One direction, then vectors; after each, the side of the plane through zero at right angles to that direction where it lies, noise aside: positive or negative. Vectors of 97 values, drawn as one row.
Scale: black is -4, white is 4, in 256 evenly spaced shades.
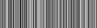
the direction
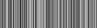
positive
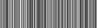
negative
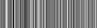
positive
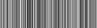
negative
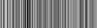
negative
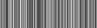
negative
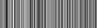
negative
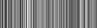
positive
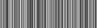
negative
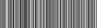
positive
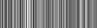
positive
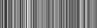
positive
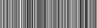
negative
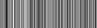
negative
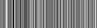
positive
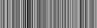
negative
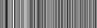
negative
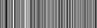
negative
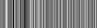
positive
